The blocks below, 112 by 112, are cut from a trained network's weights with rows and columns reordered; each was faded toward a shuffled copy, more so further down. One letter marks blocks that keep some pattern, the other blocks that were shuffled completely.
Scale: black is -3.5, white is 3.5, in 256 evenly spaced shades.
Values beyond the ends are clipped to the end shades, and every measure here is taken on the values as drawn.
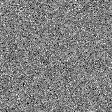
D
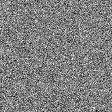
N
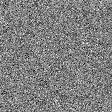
D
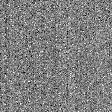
N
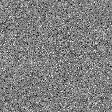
N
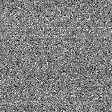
N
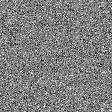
D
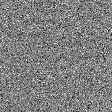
N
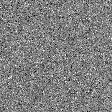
D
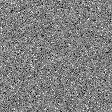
D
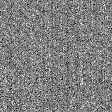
N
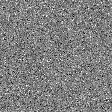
D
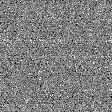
N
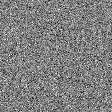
N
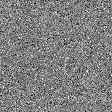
D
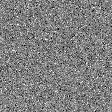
D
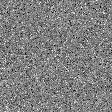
D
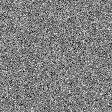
D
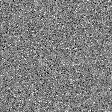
D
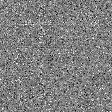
N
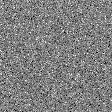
D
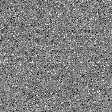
N
